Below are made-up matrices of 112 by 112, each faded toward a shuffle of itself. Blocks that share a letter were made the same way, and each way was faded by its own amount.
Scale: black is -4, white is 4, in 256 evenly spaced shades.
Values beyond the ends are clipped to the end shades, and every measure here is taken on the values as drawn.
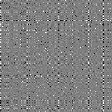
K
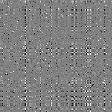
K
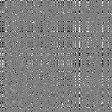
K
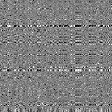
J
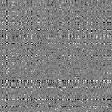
J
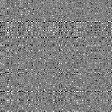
J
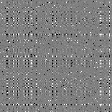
K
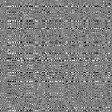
J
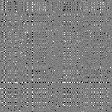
K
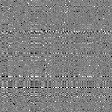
J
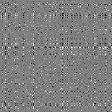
K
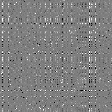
K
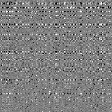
J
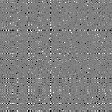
K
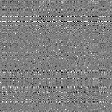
J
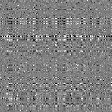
J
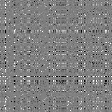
K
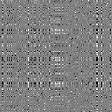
K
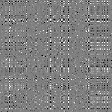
K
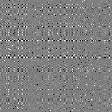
K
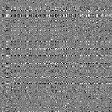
J
